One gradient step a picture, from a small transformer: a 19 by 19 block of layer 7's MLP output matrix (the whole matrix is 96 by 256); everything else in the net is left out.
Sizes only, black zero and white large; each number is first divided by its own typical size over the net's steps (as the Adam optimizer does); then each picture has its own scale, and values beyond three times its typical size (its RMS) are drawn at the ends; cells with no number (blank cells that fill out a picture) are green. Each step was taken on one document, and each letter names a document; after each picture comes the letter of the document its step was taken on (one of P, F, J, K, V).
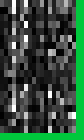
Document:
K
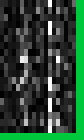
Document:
K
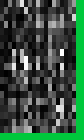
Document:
K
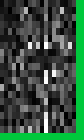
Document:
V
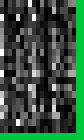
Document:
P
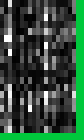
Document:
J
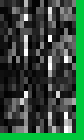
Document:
K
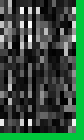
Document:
J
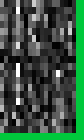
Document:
P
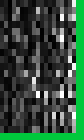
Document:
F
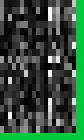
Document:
K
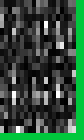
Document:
F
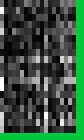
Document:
V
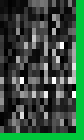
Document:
F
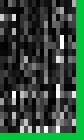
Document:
V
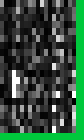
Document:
F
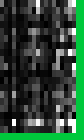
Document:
F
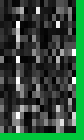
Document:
F
